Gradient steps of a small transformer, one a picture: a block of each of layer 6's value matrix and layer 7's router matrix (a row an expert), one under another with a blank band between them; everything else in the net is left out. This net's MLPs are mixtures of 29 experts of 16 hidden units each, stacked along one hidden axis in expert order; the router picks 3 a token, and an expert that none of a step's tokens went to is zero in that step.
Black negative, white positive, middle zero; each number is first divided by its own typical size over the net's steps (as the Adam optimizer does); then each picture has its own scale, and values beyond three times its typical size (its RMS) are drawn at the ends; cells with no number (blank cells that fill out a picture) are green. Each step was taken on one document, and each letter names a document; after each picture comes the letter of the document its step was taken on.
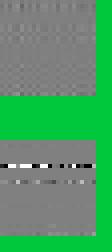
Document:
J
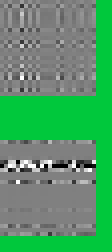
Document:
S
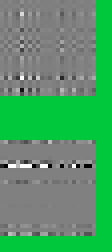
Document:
S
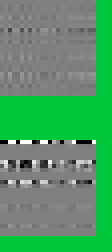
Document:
S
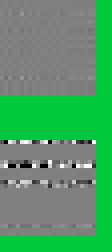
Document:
S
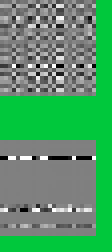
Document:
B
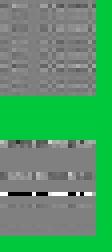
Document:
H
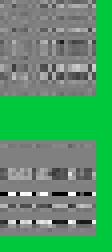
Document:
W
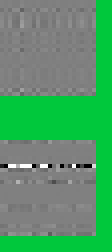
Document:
J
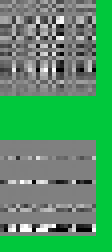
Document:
B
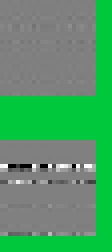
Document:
J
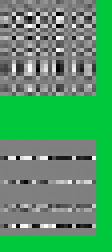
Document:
B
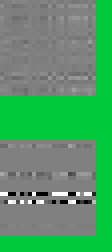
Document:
H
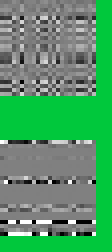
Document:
W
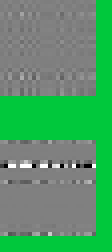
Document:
S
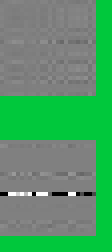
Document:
H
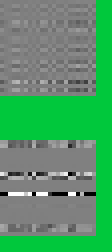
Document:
H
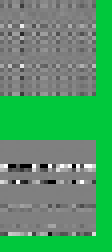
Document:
J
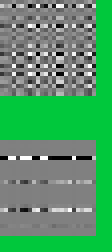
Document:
B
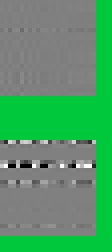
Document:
S
